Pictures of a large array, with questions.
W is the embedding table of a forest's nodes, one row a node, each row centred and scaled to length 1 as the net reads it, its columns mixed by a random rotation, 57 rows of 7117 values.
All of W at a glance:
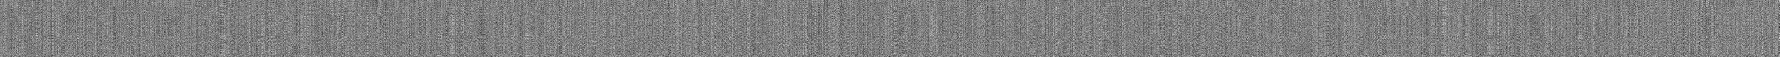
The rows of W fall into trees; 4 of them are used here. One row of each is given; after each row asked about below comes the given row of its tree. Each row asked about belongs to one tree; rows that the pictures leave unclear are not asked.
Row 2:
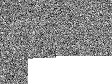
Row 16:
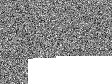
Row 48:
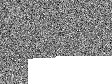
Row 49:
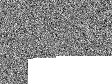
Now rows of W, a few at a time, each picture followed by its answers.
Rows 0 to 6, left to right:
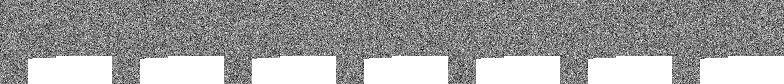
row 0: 2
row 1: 49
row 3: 49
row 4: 2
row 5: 49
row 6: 49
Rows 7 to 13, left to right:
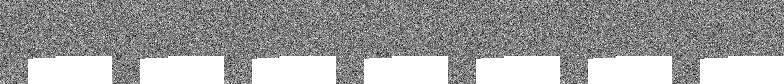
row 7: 48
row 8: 2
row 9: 48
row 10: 49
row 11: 16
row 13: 2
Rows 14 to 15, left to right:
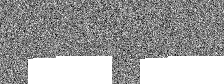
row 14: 49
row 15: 48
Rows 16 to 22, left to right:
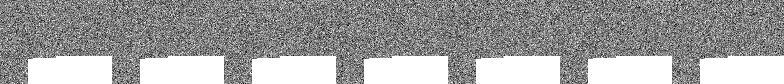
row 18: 16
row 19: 48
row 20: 48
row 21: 16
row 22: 48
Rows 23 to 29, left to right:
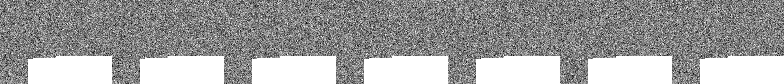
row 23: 48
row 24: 48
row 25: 49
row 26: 16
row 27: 48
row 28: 2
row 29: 48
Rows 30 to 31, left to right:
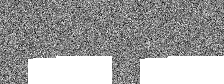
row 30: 16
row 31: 48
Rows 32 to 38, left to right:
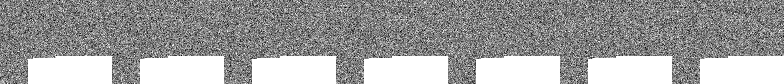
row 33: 16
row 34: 48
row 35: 16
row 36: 49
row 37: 49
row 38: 16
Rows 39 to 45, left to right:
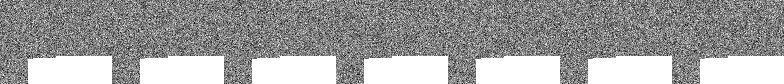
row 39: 48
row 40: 49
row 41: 16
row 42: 2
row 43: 48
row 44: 49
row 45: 16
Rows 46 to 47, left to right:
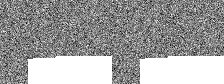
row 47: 48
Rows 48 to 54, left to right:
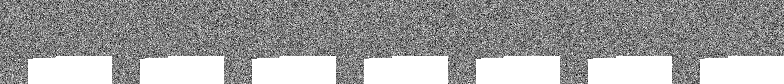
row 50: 48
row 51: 49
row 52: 48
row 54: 49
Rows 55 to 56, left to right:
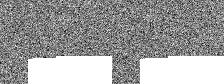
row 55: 16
